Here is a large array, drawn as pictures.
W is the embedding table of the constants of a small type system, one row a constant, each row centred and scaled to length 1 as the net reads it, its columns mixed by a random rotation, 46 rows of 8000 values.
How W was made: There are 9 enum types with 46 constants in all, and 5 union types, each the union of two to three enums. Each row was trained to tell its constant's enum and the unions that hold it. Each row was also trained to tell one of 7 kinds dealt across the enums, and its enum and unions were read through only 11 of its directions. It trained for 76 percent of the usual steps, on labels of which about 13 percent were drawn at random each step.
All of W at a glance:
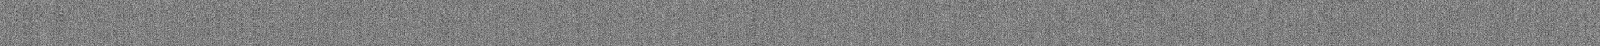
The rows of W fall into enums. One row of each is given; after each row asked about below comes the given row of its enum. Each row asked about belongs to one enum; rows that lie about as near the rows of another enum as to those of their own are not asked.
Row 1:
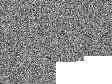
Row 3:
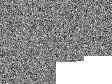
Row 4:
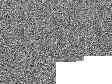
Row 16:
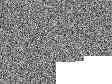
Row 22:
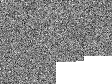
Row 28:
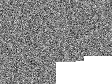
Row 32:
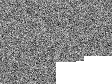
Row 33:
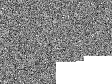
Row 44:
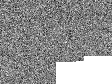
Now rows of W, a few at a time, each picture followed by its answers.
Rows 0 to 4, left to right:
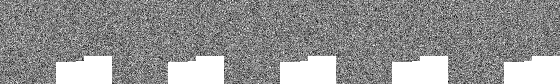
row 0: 3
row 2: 33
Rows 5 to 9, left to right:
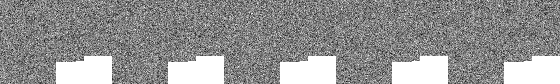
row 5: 22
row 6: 1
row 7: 1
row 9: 33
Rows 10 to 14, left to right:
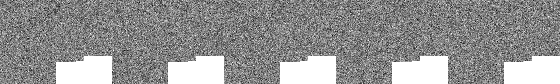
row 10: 44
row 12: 44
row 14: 16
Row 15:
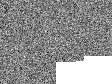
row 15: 16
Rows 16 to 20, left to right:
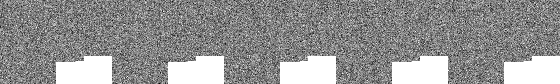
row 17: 1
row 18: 33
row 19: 28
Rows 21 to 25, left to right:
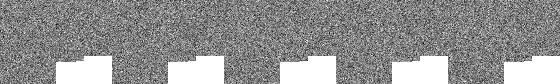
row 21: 4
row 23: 3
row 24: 28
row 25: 32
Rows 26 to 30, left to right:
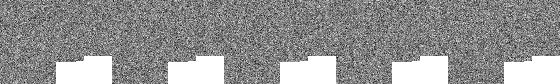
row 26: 44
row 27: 1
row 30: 32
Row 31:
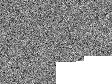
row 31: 44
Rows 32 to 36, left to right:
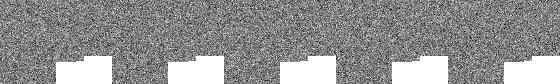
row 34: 33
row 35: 32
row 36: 4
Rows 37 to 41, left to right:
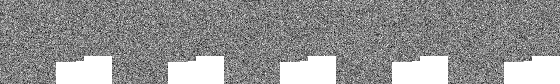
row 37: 22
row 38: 28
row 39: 22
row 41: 22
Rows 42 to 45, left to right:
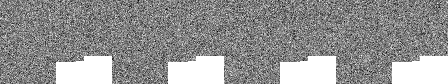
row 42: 1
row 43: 32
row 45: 33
